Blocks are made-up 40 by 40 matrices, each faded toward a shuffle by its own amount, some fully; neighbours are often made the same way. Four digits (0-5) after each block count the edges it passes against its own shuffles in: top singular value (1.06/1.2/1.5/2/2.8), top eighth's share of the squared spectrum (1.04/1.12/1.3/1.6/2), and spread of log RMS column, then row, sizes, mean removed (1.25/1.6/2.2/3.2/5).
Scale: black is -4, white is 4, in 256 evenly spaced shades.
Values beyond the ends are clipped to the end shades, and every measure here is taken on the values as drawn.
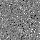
1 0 0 0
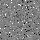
0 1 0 0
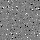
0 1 0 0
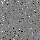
2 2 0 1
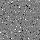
1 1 0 0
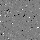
0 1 0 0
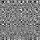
4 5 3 3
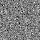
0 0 0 0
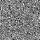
2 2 1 0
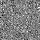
0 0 0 0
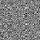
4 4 2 2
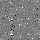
3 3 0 1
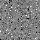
0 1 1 0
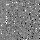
1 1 1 0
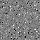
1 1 0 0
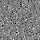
0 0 0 0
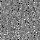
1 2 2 0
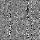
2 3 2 0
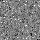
0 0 0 0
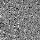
1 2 2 0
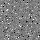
0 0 0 0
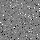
0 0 0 0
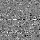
2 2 0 2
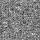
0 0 0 0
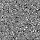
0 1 0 1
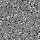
0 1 0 0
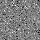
0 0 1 0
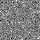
1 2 0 1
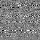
2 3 0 3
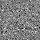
1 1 0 2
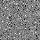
2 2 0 0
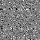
3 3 1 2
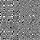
4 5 3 2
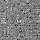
2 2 0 0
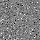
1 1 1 0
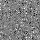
0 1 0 0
